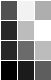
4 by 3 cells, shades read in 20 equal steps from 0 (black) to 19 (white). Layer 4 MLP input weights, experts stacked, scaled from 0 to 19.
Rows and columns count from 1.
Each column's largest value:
6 18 19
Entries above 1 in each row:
3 3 3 2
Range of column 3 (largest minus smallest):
12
